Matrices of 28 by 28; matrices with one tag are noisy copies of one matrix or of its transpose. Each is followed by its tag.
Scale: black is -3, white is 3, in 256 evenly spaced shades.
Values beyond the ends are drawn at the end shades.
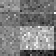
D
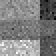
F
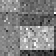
D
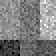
F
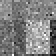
D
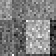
D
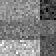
F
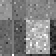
D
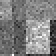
D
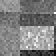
D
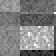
D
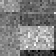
D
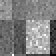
D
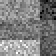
F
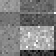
D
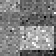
D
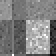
D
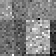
D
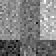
F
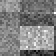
D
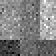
F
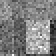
D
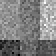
F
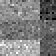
F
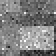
D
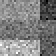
F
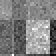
D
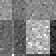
D
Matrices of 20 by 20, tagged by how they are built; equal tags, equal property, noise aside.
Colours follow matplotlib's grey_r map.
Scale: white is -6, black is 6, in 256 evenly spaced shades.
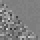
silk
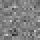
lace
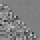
silk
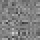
lace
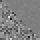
silk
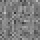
lace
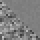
silk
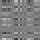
lace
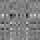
lace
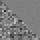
silk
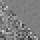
silk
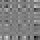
lace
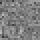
lace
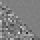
silk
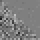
silk
